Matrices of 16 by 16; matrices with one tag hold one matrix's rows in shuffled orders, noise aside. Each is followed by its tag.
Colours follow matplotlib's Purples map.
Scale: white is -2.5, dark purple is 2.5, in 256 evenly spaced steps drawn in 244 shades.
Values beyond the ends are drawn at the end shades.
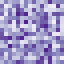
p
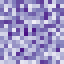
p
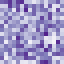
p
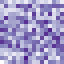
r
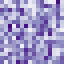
p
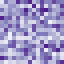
r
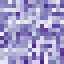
r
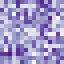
p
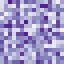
p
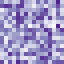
p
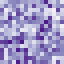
p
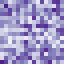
r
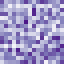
r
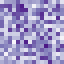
p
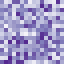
p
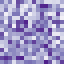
p
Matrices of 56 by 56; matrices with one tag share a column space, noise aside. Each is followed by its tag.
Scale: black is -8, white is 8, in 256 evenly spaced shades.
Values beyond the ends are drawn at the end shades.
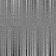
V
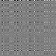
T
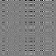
T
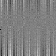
V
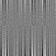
V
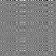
T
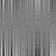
V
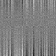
V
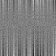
V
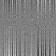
V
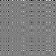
T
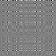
T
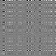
T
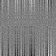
V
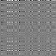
T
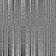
V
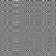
T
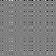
T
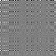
T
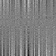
V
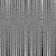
V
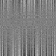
V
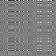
T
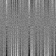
V
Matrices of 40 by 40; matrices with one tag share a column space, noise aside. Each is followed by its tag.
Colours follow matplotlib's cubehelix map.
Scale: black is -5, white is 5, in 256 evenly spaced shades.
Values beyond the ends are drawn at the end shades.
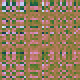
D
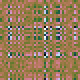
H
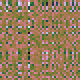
D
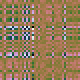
H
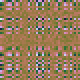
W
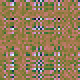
W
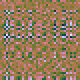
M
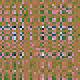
H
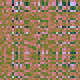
D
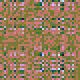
W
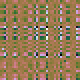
H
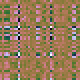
H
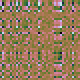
D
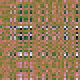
H
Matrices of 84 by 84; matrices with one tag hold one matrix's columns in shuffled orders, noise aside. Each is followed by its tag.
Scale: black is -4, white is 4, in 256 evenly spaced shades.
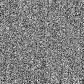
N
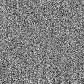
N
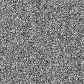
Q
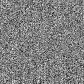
N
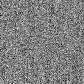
N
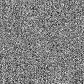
N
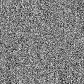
N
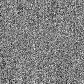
N
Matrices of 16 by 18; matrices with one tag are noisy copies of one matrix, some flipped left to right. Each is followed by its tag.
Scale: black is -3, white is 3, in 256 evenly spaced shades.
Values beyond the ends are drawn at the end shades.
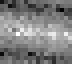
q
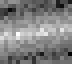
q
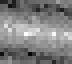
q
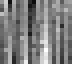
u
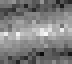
q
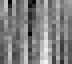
u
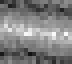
q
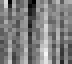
u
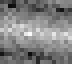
q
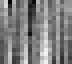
u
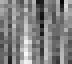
u
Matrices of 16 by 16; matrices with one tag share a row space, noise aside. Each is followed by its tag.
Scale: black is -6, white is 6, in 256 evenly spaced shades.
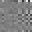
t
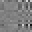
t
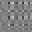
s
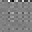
s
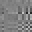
t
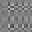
s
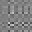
s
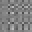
s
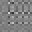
s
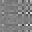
t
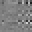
t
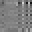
t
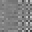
t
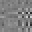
t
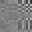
t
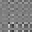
s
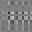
s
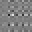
s
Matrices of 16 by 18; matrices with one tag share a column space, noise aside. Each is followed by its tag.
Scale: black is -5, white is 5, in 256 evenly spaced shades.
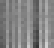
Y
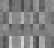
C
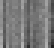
Y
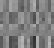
C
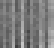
Y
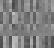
C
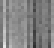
Y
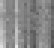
Y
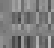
C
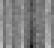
Y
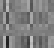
C
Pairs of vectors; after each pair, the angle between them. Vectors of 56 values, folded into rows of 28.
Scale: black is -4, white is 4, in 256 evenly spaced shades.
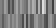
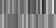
nearly opposite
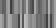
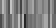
nearly opposite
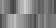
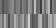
orthogonal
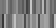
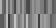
partly aligned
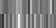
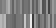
orthogonal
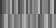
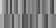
nearly opposite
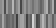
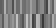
nearly opposite
